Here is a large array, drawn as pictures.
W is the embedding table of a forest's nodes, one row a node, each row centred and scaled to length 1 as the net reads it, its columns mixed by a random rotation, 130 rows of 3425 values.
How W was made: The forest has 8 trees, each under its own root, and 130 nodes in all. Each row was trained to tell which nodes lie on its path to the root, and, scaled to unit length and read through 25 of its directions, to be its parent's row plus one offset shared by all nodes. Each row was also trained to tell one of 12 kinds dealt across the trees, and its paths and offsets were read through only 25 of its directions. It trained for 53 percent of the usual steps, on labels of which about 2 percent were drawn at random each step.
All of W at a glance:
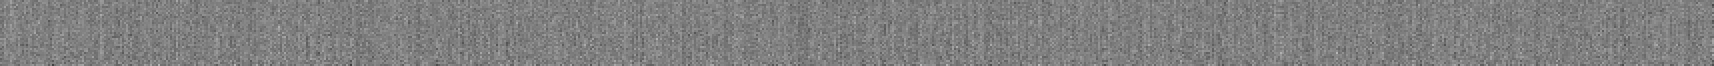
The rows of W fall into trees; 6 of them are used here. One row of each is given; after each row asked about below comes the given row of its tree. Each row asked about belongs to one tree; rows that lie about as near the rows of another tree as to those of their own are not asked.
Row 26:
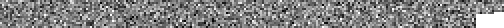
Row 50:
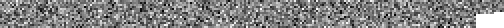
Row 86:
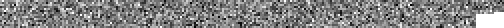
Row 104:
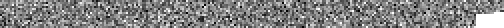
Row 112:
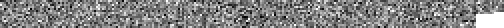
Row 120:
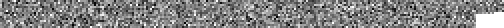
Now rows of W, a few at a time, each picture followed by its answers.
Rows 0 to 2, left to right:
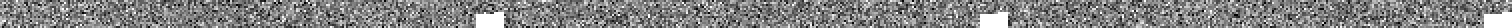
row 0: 86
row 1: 104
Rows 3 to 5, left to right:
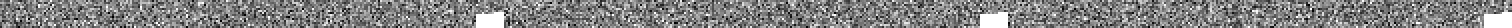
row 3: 104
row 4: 104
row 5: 50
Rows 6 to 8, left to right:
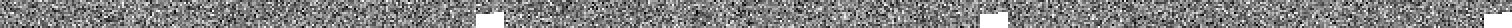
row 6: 104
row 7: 112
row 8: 26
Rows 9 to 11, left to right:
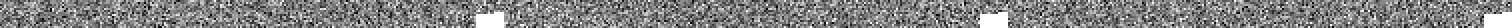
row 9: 50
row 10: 26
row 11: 104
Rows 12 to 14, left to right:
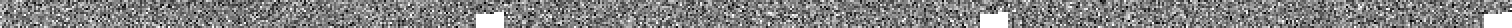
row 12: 86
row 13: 112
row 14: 120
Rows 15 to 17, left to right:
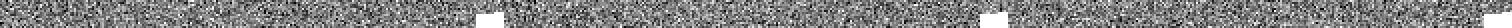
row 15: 50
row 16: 120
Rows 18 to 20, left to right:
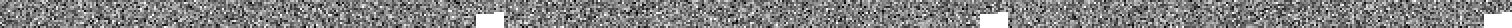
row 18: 104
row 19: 50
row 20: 104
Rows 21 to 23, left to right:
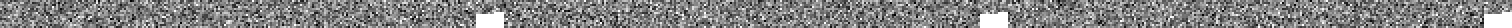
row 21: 112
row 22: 50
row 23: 112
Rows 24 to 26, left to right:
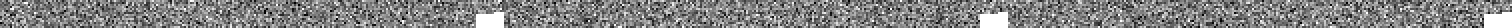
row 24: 50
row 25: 120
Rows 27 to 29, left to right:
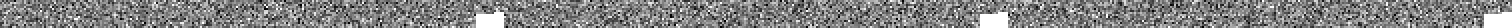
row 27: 50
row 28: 104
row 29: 86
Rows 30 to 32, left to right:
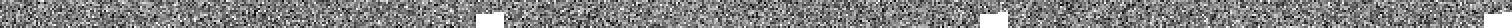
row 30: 104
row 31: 50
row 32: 112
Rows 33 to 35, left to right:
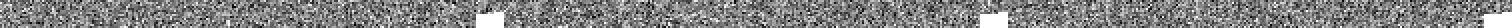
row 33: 112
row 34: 50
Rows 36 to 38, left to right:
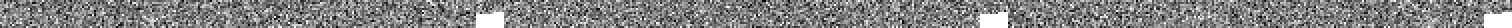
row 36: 112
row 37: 50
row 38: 50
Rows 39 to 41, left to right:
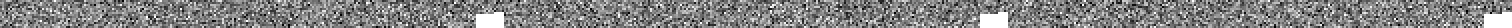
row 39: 26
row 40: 50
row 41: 86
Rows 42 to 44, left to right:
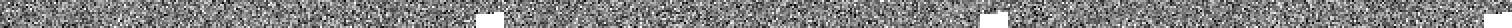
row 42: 120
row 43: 112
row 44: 120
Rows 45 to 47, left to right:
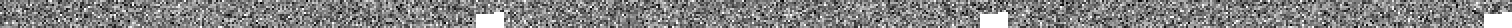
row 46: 86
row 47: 112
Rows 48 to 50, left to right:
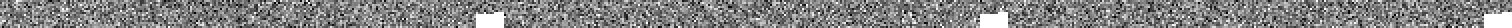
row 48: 86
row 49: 104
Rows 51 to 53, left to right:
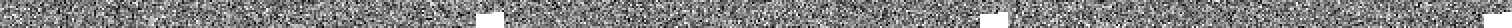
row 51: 112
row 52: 50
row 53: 120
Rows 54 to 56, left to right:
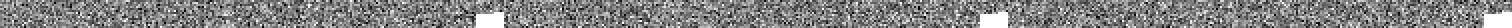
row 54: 112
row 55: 104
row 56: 50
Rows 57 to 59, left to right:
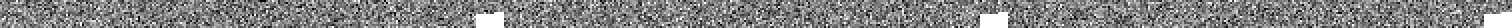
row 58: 104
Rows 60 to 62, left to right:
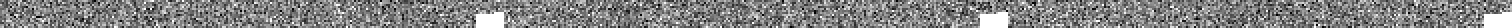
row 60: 120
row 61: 86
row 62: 104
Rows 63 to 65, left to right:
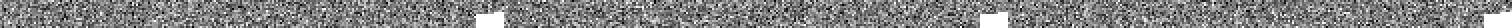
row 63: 50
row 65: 112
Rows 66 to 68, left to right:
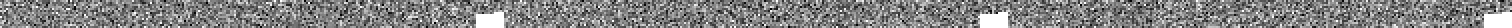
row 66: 86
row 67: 50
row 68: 50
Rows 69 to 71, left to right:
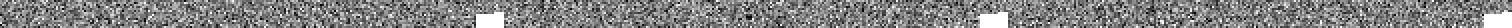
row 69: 104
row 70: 50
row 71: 50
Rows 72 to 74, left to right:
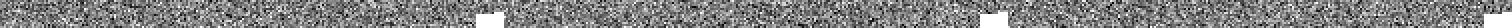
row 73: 104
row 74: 86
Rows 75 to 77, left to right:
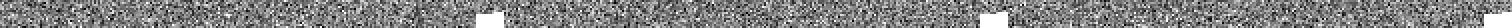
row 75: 112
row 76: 86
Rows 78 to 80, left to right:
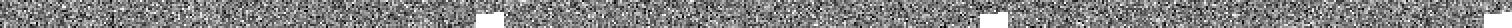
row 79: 86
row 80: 112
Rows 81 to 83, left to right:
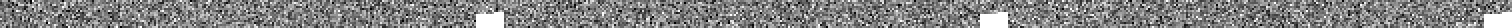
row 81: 120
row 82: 112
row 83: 86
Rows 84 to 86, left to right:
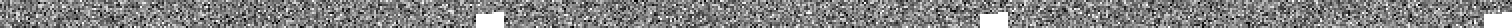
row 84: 104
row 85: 26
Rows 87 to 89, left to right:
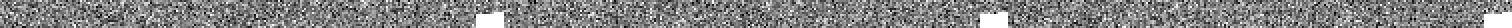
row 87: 104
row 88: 86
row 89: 120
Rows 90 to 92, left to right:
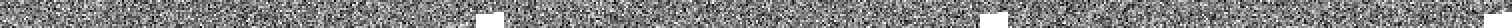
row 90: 86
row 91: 86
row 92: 112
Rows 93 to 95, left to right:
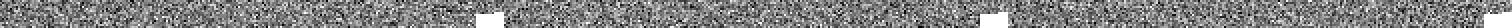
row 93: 26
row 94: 104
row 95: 120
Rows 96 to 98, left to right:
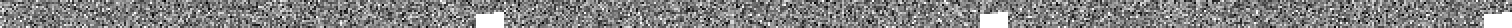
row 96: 86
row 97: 112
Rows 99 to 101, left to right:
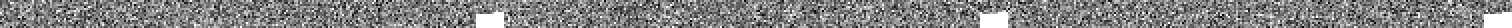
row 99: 50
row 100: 86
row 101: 120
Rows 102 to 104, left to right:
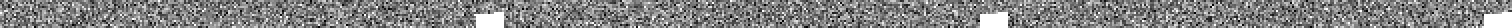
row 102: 120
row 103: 104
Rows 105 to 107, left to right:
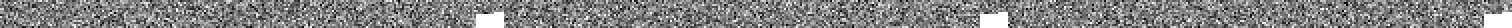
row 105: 104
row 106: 26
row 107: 104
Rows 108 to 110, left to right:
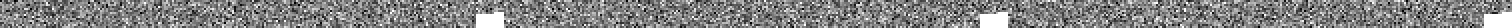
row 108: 112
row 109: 86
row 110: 104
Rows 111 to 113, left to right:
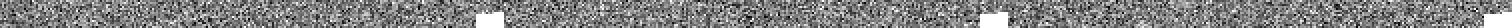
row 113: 104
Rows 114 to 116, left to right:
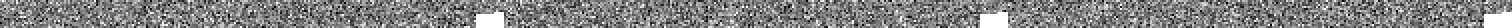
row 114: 50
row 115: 112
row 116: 112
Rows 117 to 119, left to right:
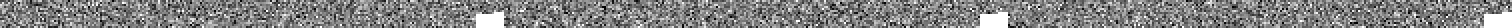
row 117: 86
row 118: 104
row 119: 104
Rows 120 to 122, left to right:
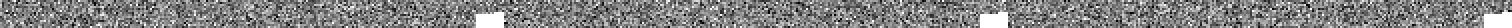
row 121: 50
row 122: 50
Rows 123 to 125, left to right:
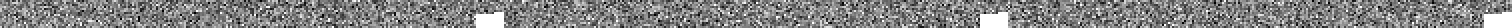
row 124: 26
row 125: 120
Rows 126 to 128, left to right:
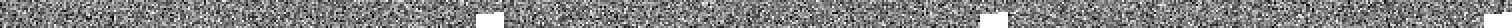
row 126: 50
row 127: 104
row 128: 50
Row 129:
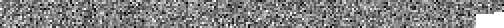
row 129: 50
